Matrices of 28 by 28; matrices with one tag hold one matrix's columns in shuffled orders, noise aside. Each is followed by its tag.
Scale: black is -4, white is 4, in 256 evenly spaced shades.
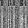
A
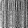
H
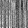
H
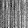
H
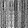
H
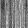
H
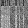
A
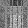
A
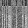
A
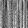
H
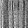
H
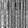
H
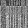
A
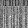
A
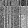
A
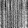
H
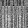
A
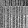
A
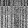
A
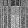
A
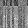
A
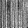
H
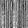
H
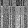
A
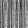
H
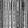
H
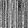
H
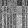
A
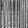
H
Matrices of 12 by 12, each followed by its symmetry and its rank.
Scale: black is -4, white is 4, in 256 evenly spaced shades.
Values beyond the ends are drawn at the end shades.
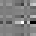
neither, rank one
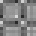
symmetric, rank two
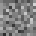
antisymmetric, full rank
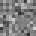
antisymmetric, full rank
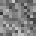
antisymmetric, full rank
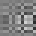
neither, rank one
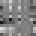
neither, rank two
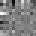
antisymmetric, rank two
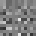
neither, rank two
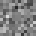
antisymmetric, full rank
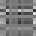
neither, rank one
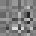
antisymmetric, rank two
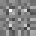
symmetric, rank two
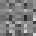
neither, rank two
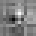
antisymmetric, rank two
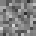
antisymmetric, full rank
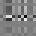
neither, rank one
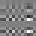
neither, rank one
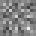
symmetric, rank two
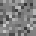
antisymmetric, full rank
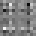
antisymmetric, rank two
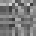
neither, rank two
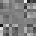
antisymmetric, rank two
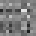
neither, rank two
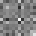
symmetric, rank two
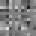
antisymmetric, rank two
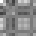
symmetric, rank two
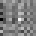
neither, rank two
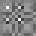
symmetric, rank two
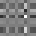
neither, rank one
